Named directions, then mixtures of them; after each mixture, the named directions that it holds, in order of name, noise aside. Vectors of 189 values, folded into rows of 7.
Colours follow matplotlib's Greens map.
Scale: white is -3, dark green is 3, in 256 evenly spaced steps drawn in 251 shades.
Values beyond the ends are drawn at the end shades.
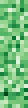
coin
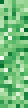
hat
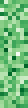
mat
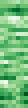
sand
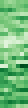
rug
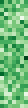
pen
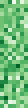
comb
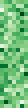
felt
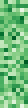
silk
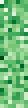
hat, sand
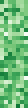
hat, pen, sand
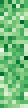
pen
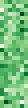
felt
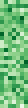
silk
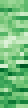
rug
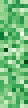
mat, silk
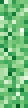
felt, hat, mat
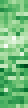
rug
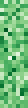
comb, mat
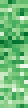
hat, rug, silk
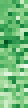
coin, felt, rug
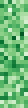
coin, comb, pen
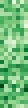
comb, rug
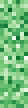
coin, comb, pen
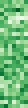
pen, sand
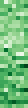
mat, rug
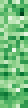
coin, felt, sand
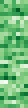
rug, sand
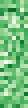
coin, sand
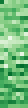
hat, rug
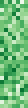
comb, mat, pen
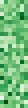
felt, mat, pen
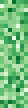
coin, comb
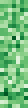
coin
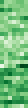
rug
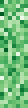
mat, pen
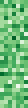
coin, hat, pen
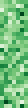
felt
